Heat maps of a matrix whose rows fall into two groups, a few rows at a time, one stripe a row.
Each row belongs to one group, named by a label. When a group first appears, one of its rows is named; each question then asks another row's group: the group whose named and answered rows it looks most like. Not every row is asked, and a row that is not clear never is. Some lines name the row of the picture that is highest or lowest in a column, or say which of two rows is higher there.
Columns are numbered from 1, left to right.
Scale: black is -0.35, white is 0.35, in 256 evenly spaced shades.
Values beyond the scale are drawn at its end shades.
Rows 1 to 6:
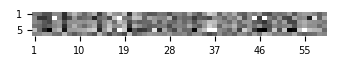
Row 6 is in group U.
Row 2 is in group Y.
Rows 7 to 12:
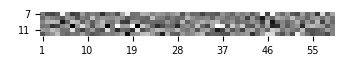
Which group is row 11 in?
U
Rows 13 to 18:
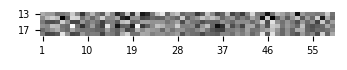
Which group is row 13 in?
U
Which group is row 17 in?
U
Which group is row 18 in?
Y
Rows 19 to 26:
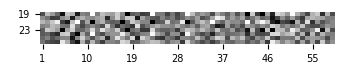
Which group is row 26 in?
Y
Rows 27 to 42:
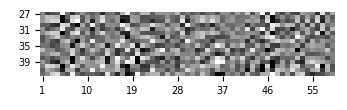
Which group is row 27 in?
Y
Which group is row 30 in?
Y
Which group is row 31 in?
Y
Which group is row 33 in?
U
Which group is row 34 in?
Y
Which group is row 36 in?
U
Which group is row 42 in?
U
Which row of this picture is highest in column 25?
36
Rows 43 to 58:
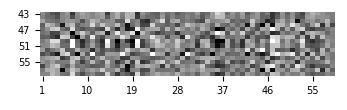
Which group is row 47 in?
U
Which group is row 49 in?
Y
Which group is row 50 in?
U
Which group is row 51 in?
U
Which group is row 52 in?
Y
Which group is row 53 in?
Y
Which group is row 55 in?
U
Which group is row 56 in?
U
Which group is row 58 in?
U
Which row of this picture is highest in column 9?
48
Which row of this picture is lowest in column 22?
45
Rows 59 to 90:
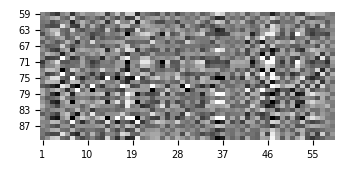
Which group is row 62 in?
Y
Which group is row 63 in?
U
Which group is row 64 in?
U
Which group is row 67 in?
Y
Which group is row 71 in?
U
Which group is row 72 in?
U
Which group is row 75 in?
U
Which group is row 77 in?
Y
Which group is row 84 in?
Y
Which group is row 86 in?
U
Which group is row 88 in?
U
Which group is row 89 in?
Y
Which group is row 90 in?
U
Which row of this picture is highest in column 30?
77
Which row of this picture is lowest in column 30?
78
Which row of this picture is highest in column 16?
85
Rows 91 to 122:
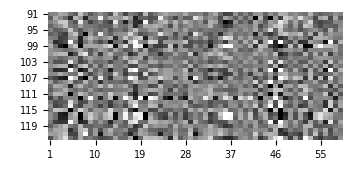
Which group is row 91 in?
U
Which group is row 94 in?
U
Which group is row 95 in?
Y
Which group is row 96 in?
Y
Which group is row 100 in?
U
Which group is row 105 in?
Y
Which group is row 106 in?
U
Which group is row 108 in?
Y
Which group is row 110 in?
U
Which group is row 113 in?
Y
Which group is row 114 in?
Y
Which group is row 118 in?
Y
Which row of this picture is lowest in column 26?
99
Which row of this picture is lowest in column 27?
112
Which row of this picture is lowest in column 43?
112
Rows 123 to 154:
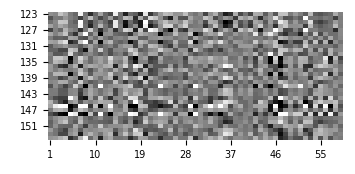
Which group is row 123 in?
U
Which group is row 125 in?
U
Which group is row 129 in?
Y
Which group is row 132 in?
Y
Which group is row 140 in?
U
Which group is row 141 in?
Y
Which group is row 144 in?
Y
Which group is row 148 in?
Y
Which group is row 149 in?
U
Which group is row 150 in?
U
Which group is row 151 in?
Y
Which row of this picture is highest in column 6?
148
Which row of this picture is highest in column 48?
148
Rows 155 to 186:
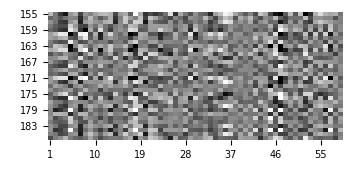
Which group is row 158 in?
Y
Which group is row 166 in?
U
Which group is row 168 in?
Y
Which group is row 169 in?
U
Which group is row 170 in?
Y
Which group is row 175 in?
U
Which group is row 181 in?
Y
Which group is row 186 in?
U
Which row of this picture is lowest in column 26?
155
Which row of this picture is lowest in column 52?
155
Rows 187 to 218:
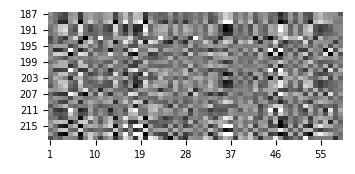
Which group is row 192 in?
U
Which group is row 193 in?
Y
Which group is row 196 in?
Y
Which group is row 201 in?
Y
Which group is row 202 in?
U
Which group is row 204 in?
U
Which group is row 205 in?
U
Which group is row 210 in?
U
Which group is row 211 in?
Y
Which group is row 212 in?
Y
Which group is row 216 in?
U
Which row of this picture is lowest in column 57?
197
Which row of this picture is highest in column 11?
193
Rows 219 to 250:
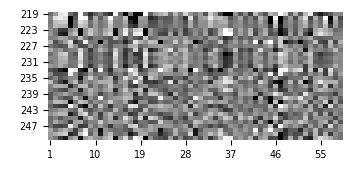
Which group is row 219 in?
U
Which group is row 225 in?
U
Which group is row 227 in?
Y
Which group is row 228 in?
U
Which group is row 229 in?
U
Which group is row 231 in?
U
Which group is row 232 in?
U
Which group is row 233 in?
Y
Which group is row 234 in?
Y
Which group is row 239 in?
U
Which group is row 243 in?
U
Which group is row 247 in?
Y
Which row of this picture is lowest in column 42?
240
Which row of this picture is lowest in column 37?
219
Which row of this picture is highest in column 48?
233
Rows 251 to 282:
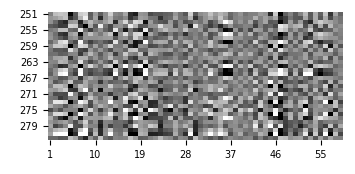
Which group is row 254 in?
Y
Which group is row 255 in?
U
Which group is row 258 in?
U
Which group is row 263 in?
U
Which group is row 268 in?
Y
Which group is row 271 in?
Y
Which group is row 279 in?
Y
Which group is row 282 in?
Y
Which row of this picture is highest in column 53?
266
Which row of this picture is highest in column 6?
254
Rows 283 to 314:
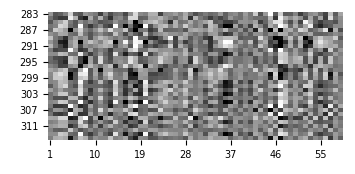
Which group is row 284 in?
Y
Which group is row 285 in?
U
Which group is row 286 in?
U
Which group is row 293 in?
U
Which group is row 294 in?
Y
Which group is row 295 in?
Y
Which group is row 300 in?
U
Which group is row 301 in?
U
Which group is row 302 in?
U
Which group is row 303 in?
U
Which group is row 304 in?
Y
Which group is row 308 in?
Y
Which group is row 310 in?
U
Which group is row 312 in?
Y
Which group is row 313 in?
U
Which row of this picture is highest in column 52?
285
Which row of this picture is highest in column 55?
290
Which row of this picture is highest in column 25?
289
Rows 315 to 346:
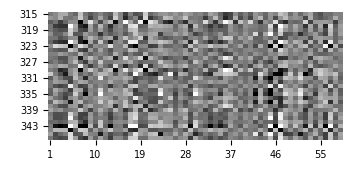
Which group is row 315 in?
U
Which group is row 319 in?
Y
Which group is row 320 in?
Y
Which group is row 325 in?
U
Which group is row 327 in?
Y
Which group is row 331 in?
Y
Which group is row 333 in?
Y
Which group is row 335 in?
Y
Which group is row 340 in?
Y
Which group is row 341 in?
Y
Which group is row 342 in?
Y
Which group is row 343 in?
Y
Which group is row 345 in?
Y
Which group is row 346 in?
Y
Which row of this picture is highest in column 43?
330
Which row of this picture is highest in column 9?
317
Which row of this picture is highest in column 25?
330
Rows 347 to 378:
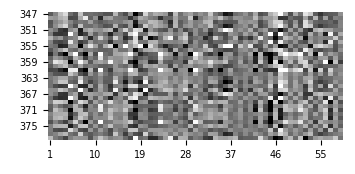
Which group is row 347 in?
U
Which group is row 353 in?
U
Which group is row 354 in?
Y
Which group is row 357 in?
Y
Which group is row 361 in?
Y
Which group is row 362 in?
Y
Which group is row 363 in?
U
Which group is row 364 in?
U
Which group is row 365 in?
Y
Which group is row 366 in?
U
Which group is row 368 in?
Y
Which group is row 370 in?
Y
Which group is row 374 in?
Y
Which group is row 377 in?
U
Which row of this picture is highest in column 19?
355
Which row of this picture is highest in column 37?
355
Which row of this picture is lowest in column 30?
348
